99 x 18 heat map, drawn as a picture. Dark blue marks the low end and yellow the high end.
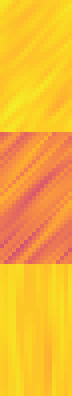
It is made of 3 by 1 panels. Panel 1,1: very high, slanting up to the right, faint in contrast. Panel 2,1: high, slanting up to the right. Panel 3,1: very high, streaked downward, faint in contrast.
